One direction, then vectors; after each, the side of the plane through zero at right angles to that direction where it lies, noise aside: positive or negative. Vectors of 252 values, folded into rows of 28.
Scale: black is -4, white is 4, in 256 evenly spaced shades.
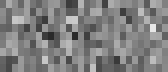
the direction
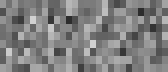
negative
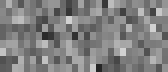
positive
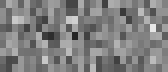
positive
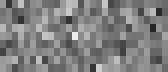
negative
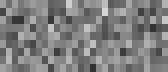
negative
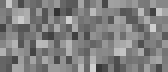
positive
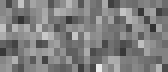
negative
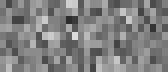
negative
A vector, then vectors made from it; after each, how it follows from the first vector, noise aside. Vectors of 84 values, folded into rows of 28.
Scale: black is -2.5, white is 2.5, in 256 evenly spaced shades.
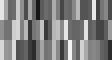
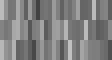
shrunk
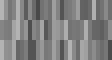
shrunk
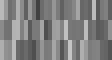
shrunk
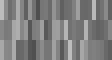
shrunk
